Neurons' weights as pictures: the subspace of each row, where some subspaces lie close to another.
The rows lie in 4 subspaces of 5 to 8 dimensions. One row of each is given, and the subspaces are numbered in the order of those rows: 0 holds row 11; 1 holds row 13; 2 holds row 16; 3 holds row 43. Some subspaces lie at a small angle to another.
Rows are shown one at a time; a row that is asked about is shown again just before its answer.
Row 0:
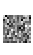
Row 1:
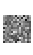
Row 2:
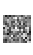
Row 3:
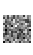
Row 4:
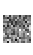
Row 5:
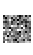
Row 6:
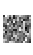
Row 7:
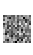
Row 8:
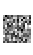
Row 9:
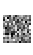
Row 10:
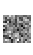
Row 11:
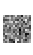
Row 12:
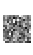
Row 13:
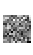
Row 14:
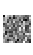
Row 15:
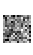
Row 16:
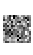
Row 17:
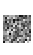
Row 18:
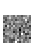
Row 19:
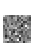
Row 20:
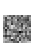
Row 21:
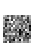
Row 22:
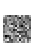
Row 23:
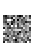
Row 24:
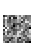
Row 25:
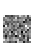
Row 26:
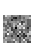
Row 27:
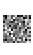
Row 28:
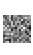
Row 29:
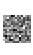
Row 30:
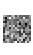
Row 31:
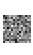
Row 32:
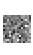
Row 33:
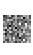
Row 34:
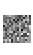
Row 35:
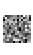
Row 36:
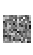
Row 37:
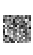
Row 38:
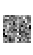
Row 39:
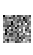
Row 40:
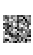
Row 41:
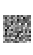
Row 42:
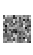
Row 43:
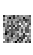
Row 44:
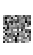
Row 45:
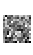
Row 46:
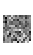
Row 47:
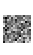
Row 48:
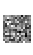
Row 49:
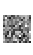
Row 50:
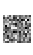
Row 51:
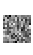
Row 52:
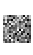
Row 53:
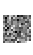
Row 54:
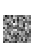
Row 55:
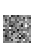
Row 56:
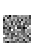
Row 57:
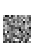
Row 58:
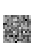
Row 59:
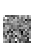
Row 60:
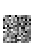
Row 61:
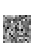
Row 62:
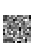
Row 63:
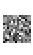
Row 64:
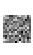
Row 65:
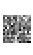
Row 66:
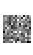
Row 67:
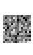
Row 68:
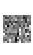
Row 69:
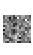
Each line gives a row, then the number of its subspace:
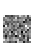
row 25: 1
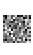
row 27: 0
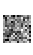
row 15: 2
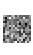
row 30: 3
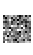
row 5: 2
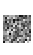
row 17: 2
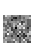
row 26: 2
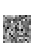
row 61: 2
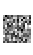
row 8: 3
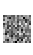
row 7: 3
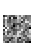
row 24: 1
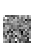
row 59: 1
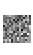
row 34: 2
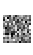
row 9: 0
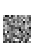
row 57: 1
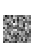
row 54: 3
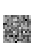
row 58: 1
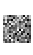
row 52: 2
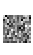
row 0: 2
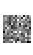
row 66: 0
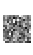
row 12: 2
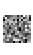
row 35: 0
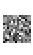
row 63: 2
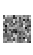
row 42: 0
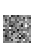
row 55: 2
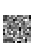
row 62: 1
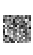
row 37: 1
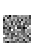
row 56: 2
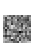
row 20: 0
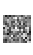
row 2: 2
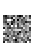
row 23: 2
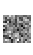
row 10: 2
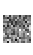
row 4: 1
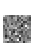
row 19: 0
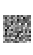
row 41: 0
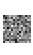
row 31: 2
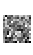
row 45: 2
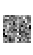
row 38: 1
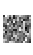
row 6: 3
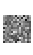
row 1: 0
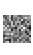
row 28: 2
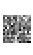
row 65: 0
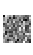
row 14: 3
